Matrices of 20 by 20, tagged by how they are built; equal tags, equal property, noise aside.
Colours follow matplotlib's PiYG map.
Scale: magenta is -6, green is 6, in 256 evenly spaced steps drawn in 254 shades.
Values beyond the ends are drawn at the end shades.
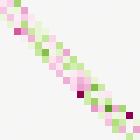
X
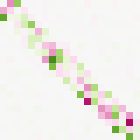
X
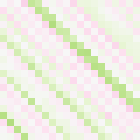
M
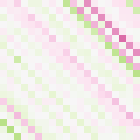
M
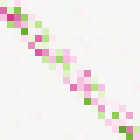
X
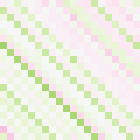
M
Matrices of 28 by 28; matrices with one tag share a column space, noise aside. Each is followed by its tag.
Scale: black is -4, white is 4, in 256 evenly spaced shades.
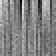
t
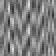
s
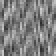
s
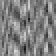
s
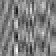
s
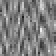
s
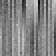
t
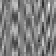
s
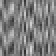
s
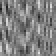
s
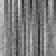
t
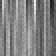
t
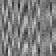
s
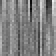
t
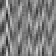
s
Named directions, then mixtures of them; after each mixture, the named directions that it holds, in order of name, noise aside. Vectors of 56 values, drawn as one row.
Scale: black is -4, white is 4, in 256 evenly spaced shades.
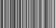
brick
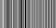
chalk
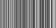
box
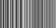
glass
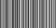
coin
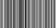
brick, chalk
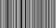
chalk, glass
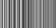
glass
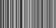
glass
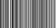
brick, coin, glass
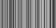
box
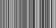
box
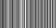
chalk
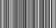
box, chalk, coin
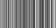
box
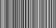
chalk, coin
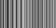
glass
